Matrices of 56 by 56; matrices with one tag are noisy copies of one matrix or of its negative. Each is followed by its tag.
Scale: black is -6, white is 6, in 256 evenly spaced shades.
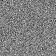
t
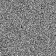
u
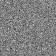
t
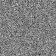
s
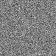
s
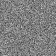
u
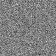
s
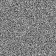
s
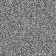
s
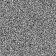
t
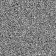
s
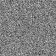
s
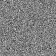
t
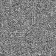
s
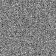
s
